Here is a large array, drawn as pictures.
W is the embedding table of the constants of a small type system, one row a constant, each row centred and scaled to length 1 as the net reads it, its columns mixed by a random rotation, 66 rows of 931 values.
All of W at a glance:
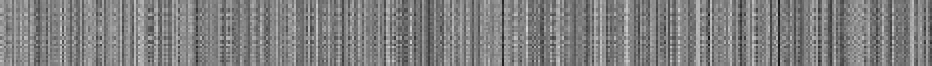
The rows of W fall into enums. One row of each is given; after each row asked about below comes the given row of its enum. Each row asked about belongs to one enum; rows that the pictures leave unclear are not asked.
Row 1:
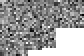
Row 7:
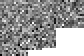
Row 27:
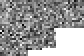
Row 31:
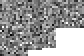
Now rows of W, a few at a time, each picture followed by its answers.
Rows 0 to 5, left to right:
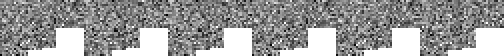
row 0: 7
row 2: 1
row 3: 7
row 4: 7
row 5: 31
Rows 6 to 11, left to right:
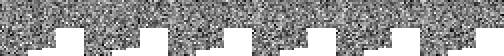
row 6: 31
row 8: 1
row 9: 27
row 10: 27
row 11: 1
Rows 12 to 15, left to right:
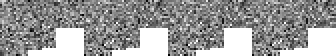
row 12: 1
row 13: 7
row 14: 7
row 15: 7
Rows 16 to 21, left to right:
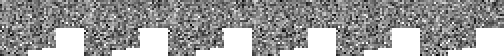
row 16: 31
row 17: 27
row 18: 27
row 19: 1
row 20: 31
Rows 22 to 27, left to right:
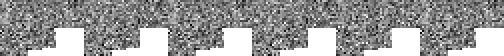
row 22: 27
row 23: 7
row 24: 27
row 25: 7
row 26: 31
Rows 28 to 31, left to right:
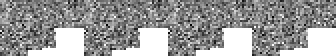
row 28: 27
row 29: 27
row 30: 27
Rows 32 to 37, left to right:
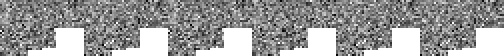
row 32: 27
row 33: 7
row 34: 27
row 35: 1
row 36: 7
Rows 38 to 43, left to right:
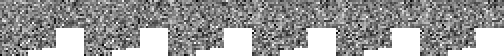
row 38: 7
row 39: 7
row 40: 1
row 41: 27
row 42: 27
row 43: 27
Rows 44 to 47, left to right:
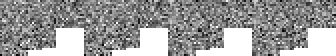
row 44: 7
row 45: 7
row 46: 1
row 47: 1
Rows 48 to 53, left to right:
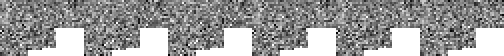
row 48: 27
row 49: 7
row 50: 7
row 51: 27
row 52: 27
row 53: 1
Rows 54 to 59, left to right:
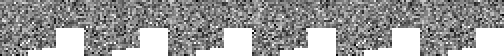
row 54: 7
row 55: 31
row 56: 1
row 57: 27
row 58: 7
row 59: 1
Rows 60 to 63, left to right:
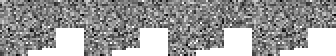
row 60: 1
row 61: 1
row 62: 7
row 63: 1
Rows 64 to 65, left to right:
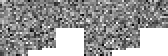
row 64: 1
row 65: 7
